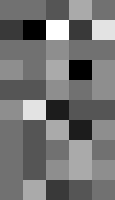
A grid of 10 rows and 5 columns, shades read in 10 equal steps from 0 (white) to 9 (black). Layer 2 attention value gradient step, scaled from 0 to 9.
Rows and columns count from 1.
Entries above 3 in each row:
4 3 5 4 5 4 4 4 4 4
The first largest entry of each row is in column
3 2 1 4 1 3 4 2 2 3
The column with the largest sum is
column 4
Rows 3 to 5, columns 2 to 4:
5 4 5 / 5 3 9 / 6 4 5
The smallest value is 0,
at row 2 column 3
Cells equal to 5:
16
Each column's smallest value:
4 1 0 3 1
